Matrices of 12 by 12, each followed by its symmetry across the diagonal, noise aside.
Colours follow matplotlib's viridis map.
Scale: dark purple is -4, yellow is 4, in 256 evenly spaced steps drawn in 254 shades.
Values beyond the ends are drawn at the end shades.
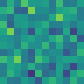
symmetric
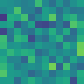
neither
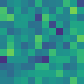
neither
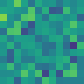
symmetric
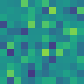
antisymmetric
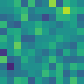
antisymmetric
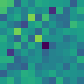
symmetric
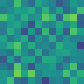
symmetric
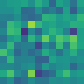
antisymmetric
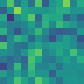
antisymmetric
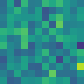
neither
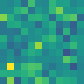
neither
